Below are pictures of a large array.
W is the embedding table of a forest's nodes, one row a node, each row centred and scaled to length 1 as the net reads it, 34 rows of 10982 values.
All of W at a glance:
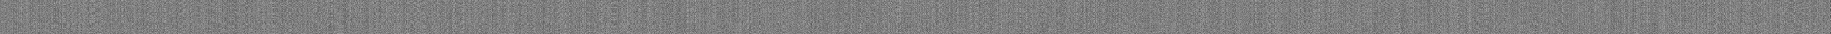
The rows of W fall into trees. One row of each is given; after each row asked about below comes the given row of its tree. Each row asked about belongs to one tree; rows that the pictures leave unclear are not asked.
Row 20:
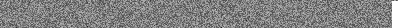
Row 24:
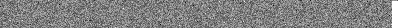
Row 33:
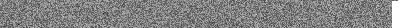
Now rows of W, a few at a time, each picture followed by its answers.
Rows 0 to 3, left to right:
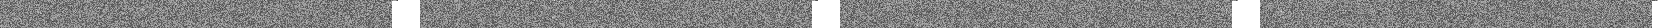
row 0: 20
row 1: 20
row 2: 33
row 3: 33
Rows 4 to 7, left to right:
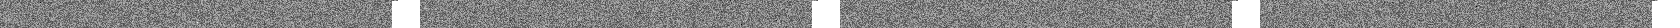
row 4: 20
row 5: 24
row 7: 33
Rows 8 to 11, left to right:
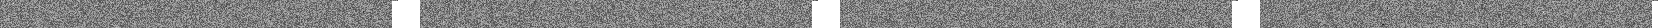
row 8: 20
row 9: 20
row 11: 20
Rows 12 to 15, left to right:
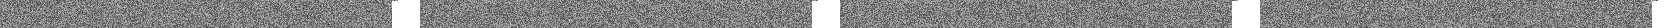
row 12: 24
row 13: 33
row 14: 33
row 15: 20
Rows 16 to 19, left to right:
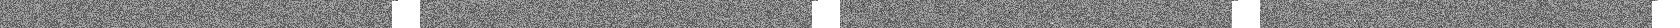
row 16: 20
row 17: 33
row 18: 20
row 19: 33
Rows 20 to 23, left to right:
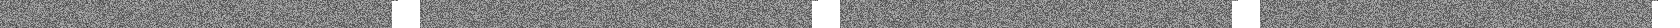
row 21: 20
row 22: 20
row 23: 24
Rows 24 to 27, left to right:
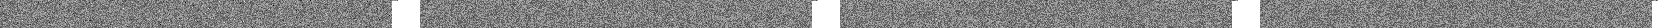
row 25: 33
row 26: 33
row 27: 33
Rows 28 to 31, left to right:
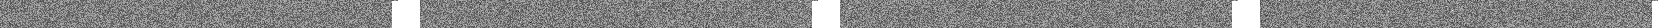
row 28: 20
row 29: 24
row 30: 33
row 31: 24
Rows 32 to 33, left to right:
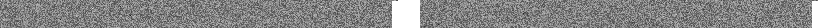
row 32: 20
